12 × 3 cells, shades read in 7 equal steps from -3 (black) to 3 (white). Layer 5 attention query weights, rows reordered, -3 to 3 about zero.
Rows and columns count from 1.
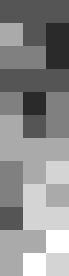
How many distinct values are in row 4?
1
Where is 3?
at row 11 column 3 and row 12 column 2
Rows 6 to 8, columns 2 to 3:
-1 0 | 1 1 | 1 2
